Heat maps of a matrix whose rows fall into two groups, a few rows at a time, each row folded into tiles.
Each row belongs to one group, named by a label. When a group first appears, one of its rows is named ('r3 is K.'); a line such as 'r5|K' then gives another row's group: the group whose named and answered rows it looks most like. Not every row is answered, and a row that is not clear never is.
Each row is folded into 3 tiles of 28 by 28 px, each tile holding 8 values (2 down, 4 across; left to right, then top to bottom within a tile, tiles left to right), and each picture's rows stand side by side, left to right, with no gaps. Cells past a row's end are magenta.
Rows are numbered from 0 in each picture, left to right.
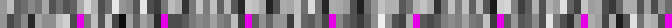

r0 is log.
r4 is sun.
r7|log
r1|log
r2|log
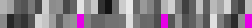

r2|sun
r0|sun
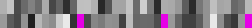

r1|log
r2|sun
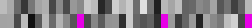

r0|log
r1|log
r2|log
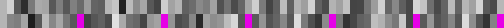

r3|sun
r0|log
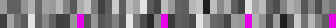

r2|sun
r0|sun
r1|sun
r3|log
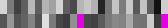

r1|log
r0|sun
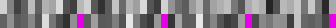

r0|sun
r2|sun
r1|sun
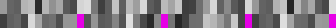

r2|log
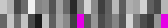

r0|log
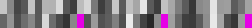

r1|sun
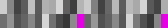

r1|sun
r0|sun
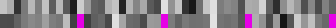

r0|log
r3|log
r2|log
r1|sun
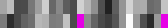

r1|sun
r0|log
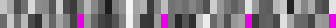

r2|sun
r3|sun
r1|sun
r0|log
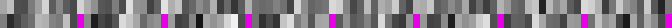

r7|log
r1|sun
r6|sun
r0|log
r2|log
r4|sun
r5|log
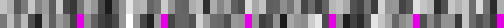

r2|sun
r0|log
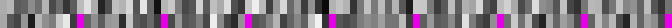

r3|log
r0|log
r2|sun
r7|log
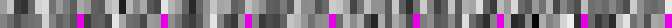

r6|log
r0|log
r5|sun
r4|log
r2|sun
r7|sun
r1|sun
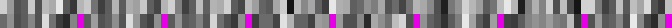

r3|sun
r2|sun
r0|sun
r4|log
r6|log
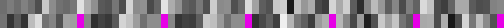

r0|sun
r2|sun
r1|sun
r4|log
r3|sun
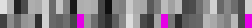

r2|log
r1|sun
